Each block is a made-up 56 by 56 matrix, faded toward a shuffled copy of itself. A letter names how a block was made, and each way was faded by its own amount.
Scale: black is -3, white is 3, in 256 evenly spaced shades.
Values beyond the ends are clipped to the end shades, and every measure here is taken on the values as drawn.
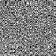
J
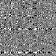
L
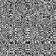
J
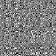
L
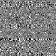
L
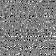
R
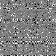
R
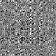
J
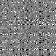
R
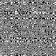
L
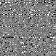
R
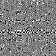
R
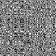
J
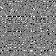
R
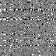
R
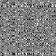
L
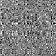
J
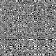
L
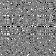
R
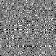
L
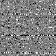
R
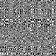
L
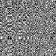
J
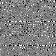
R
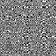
J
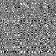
L
